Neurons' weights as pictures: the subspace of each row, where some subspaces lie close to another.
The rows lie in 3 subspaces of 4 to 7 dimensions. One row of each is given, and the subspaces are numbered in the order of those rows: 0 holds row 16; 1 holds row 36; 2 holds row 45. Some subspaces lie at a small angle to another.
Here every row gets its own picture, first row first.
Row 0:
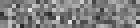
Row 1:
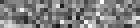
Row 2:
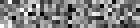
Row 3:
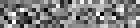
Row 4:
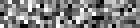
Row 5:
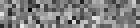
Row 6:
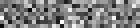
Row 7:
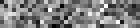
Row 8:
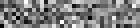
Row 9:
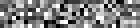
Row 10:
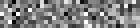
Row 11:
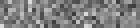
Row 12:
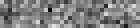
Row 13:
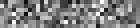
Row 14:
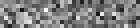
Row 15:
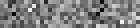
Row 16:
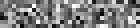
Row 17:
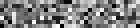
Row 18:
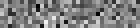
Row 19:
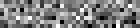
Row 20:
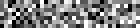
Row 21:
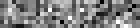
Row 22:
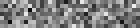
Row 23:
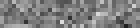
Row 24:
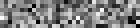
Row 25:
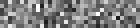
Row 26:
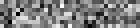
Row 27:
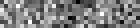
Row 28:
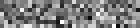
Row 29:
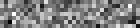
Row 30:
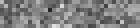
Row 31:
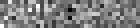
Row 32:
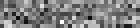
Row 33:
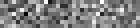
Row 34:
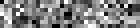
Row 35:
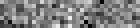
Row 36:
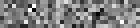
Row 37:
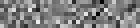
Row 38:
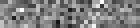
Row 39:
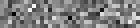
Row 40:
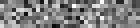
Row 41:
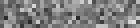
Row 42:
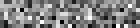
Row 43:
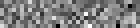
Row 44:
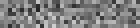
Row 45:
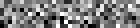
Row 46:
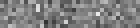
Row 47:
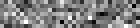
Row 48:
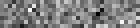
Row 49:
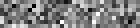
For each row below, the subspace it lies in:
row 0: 2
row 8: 0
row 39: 1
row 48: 1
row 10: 1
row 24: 0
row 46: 2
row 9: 2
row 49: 1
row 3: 0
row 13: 0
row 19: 2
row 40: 0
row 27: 1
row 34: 1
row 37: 2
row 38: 2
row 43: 2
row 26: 1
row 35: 0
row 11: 2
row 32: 0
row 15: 1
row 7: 1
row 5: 2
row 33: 1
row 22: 1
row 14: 0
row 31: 2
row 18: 2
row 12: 1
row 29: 0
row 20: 1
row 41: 0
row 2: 2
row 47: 1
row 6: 0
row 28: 2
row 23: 1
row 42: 2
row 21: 1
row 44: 2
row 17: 0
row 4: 2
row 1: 0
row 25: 2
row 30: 1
